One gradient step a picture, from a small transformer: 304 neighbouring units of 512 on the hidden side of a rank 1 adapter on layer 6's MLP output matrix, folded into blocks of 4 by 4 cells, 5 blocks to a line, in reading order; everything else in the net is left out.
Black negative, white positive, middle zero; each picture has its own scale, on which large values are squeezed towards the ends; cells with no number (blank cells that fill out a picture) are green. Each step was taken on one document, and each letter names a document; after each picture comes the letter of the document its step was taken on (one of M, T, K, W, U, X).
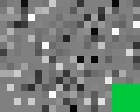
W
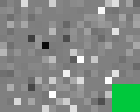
W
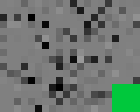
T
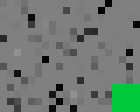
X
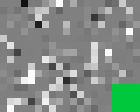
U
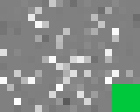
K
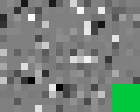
T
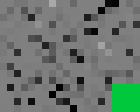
W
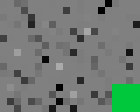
X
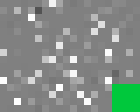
K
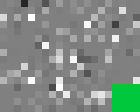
T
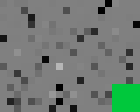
X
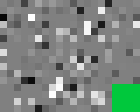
T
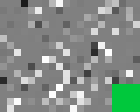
U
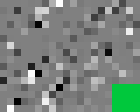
U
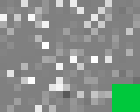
T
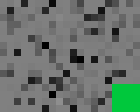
W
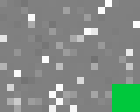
X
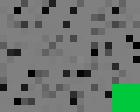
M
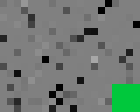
X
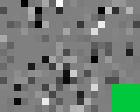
U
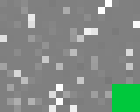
X
